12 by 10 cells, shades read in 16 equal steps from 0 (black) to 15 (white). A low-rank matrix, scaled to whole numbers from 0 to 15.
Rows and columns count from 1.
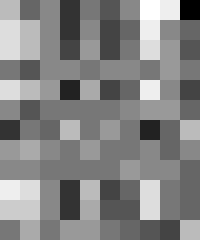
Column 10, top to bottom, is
0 6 5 7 4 6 11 8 6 6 6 11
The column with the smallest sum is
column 4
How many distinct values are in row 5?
9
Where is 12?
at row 11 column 1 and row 11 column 2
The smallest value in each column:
3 5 6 2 7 4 5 2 4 0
